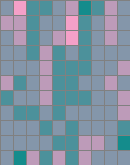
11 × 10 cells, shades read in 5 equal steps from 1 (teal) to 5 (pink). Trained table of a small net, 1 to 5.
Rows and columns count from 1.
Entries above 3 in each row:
3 4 4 1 2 3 2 1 0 2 3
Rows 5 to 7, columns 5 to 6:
2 2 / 2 2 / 2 2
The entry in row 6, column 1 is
4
